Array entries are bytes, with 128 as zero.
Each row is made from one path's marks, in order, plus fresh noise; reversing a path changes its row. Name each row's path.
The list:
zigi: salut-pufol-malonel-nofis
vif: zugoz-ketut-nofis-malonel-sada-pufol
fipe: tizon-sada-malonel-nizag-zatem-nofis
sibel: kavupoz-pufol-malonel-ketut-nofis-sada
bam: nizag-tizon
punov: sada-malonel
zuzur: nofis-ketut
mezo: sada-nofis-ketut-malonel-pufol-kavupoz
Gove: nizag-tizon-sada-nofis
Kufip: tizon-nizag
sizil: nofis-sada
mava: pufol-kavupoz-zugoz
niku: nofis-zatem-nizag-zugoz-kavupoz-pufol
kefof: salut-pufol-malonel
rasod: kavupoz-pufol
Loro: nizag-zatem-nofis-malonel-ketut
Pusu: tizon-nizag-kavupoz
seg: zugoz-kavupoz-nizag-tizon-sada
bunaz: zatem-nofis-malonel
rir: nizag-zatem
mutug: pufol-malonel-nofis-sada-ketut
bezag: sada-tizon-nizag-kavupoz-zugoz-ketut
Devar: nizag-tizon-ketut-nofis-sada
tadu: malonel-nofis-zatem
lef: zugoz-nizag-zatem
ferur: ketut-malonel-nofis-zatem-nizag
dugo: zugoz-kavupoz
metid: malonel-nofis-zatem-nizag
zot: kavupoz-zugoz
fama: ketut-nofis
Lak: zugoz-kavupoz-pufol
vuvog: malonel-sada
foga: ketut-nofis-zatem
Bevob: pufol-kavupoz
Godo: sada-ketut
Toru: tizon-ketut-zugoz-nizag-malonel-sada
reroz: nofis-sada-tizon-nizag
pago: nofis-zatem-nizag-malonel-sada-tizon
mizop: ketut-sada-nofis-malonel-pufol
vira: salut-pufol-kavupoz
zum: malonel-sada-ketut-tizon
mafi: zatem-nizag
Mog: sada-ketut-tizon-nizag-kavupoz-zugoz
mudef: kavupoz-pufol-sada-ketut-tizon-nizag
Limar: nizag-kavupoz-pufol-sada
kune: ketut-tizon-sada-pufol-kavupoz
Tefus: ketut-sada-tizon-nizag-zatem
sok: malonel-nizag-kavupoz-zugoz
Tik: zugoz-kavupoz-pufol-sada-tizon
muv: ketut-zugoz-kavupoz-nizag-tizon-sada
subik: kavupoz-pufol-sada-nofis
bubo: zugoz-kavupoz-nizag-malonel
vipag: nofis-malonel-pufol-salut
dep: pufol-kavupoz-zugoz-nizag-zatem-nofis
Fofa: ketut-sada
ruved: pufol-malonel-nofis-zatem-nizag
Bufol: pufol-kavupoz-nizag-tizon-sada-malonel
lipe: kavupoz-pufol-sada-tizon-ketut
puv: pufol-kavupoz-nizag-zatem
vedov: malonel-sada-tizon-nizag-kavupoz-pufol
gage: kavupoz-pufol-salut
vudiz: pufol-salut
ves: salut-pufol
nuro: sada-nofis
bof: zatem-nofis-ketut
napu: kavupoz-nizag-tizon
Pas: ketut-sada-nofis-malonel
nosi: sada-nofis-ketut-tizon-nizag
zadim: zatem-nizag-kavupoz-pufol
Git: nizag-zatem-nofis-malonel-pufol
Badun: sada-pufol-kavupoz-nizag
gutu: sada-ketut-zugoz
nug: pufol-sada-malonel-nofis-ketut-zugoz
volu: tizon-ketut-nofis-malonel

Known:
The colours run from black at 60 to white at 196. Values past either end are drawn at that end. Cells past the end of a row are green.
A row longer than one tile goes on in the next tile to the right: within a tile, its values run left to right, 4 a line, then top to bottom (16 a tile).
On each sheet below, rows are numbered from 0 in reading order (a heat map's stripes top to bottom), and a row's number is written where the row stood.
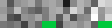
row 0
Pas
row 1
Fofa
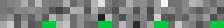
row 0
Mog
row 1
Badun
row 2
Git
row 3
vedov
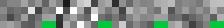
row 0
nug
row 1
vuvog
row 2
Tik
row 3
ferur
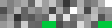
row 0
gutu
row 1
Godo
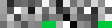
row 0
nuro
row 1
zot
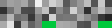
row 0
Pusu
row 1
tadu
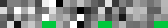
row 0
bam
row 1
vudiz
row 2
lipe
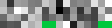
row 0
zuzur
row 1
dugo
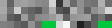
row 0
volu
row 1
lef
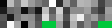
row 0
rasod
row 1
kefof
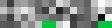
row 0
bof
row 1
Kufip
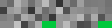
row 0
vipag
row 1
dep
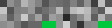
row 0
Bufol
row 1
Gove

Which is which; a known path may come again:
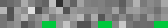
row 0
mutug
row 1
dep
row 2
Toru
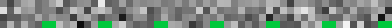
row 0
zum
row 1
foga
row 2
mudef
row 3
ruved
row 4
metid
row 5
bof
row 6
sok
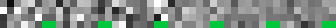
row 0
vuvog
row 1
kefof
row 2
Kufip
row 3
Limar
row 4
pago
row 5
fipe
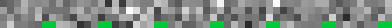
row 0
muv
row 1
Tefus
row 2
zuzur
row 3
Loro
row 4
Git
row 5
kune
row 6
sibel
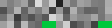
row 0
gutu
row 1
bubo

